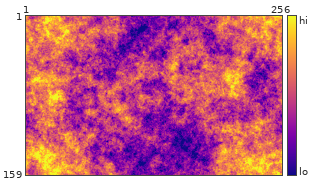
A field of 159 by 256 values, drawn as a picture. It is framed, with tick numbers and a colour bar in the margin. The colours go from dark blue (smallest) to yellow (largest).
Histogram: bell-shaped. Slope: none. Ninth with the lowest average: bottom middle.
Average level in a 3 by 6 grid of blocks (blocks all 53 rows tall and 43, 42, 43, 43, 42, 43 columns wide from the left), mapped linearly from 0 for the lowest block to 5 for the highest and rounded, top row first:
531234 / 523242 / 531035
